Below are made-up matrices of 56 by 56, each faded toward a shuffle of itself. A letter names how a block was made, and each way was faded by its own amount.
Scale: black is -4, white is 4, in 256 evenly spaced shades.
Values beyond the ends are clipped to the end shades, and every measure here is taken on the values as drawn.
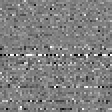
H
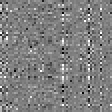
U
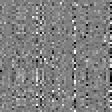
U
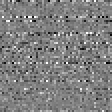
H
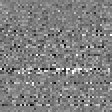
H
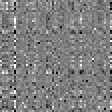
U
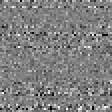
H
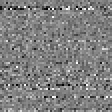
H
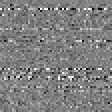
H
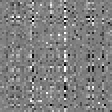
U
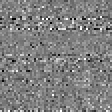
H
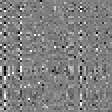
U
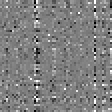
U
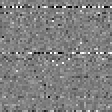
H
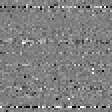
H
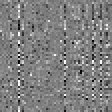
U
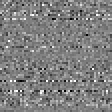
H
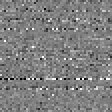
H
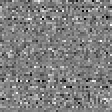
H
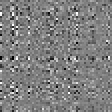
U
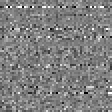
H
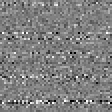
H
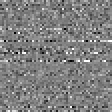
H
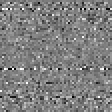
H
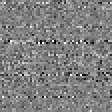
H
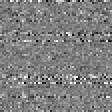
H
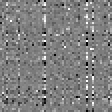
U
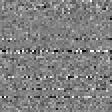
H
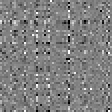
U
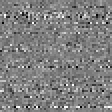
H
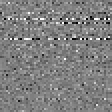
H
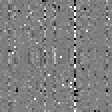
U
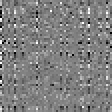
U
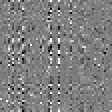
U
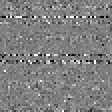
H
